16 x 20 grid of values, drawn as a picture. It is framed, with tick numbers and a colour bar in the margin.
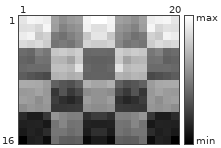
The left and right halves mirror each other. The field is checkered. The top middle is the ninth with the highest average. There is an overall slope up to the top.
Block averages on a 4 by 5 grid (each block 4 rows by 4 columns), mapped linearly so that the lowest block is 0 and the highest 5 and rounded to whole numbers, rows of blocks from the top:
5 3 5 3 5 | 2 4 2 4 2 | 3 1 3 1 3 | 0 2 0 2 0
